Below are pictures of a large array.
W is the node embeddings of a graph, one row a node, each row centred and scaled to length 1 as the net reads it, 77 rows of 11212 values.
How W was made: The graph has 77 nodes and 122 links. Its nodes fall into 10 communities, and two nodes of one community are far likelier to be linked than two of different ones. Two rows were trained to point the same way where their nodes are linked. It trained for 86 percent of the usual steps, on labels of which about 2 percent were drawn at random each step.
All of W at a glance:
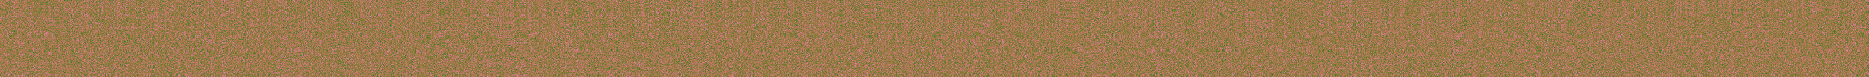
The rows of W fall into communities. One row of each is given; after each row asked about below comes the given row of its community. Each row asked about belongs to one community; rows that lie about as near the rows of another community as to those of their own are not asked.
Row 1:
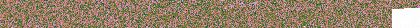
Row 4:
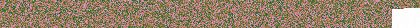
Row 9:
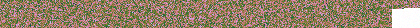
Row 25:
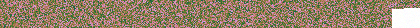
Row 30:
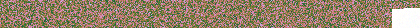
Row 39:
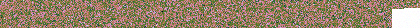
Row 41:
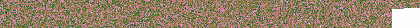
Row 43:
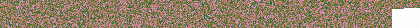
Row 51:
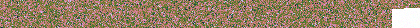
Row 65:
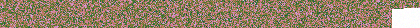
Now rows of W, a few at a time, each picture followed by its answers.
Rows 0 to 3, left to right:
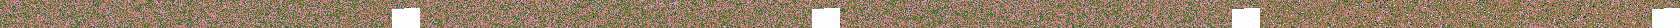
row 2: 25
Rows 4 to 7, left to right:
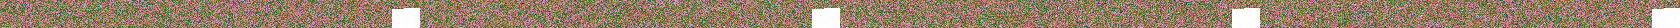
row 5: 1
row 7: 65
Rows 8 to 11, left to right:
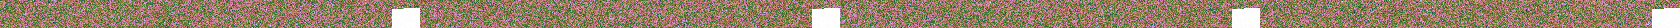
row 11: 41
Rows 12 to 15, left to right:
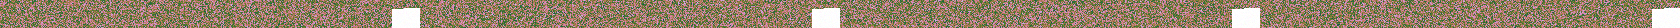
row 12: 43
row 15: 4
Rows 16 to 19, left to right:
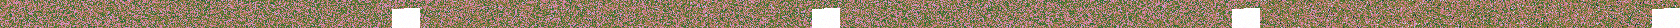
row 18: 65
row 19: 43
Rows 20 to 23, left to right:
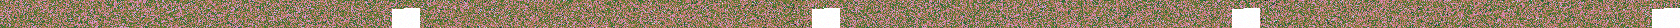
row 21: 9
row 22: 41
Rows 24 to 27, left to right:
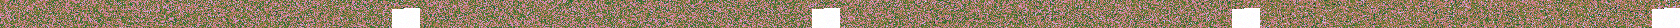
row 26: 25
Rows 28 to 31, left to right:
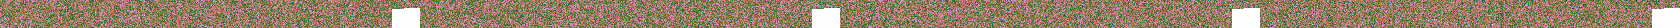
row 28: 4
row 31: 41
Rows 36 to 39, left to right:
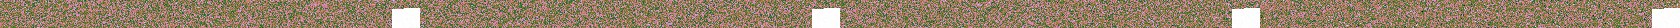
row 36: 51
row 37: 41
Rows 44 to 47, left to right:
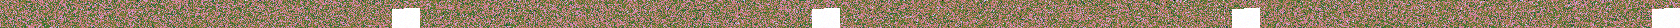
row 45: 43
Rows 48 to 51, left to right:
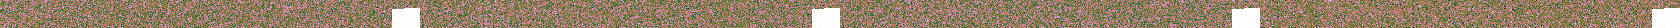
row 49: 51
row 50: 51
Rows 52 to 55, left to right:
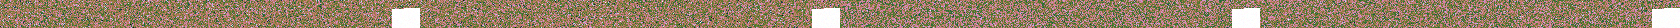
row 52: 65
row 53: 65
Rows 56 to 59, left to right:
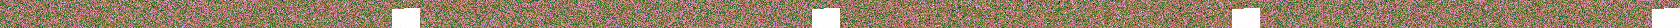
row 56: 30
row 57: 30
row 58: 9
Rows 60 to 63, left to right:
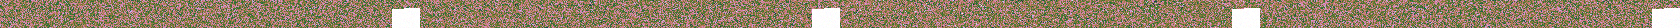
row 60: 4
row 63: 1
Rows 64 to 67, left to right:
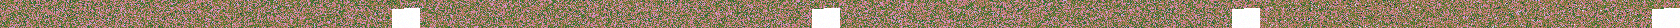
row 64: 4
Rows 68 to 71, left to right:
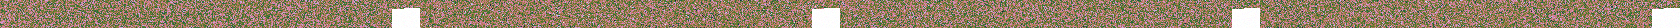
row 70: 39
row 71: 30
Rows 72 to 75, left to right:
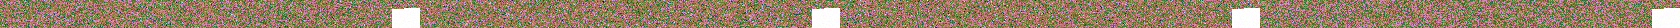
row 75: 43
